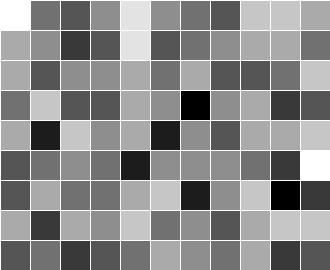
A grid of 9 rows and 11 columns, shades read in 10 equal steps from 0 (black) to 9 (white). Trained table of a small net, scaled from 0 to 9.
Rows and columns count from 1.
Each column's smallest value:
3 1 2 3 1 1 0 3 3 0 2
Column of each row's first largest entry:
1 5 11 2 3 11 6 5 6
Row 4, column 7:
0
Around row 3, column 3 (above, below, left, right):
2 3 3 5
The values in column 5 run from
1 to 8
